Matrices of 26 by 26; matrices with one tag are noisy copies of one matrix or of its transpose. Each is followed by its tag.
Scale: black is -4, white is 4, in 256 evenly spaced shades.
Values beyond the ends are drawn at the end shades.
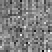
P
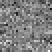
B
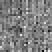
P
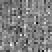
P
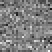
B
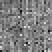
P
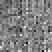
P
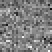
B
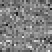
B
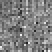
P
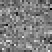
B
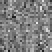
B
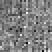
P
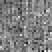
P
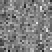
B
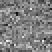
B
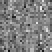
B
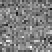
B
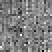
P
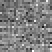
P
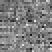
P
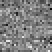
B
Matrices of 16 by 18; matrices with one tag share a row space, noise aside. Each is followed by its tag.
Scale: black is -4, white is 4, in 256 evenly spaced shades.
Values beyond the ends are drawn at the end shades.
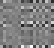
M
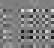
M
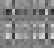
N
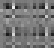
N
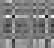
N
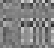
M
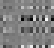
M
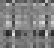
N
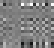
M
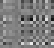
M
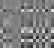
M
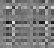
N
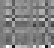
N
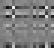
N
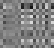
M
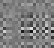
M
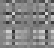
N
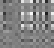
M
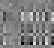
M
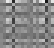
N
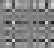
N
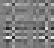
N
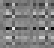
N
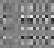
M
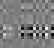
M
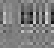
M
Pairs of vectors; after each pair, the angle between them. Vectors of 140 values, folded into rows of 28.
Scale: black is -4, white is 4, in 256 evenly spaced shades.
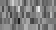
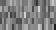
partly aligned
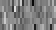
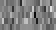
orthogonal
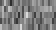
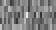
nearly parallel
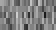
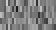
orthogonal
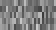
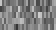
partly aligned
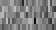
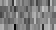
partly opposed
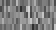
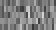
nearly parallel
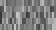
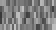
nearly parallel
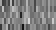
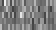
partly opposed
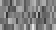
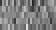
partly opposed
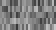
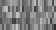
nearly opposite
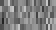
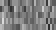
nearly opposite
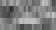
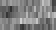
nearly parallel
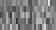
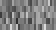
nearly parallel
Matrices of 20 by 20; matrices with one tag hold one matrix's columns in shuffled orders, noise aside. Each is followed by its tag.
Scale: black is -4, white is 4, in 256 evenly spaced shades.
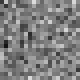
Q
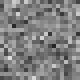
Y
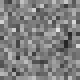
Q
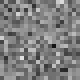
Y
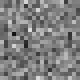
Q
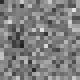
Q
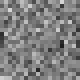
Q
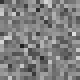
Y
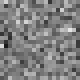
Q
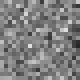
Q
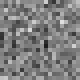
Q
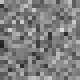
Q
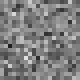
Y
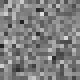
Y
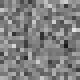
Q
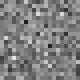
Y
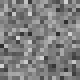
Y
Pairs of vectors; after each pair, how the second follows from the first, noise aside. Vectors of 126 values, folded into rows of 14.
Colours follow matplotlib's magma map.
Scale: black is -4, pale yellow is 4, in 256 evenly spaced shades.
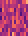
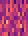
wrapped around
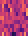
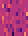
partly zeroed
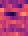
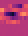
partly zeroed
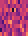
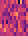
wrapped around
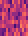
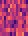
wrapped around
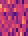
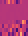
partly zeroed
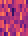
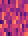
wrapped around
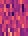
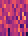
wrapped around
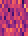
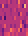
partly zeroed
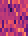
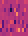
partly zeroed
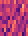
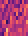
wrapped around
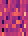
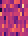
wrapped around
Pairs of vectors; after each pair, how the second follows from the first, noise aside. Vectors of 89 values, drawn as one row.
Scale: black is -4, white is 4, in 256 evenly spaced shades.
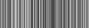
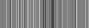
partly zeroed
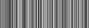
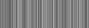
shrunk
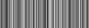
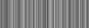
shrunk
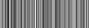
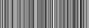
reversed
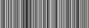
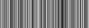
reversed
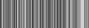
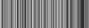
negated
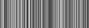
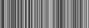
negated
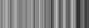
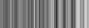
negated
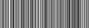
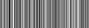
negated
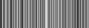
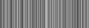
shrunk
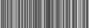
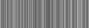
shrunk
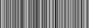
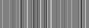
partly zeroed
